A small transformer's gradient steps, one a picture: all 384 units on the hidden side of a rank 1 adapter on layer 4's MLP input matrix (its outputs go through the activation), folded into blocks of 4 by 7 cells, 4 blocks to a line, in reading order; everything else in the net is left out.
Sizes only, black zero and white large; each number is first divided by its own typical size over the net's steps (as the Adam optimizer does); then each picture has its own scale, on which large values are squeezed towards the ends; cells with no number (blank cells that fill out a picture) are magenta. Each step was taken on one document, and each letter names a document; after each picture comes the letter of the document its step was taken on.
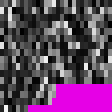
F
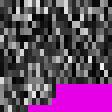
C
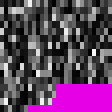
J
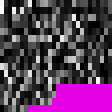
J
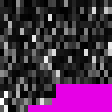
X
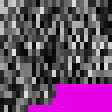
F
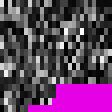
J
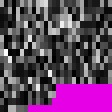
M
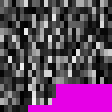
J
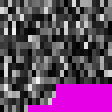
M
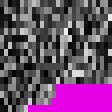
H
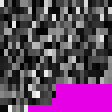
M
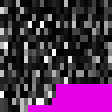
X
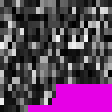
F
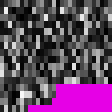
F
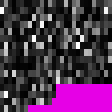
X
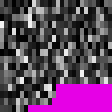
H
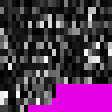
X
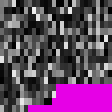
F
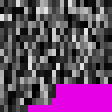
F
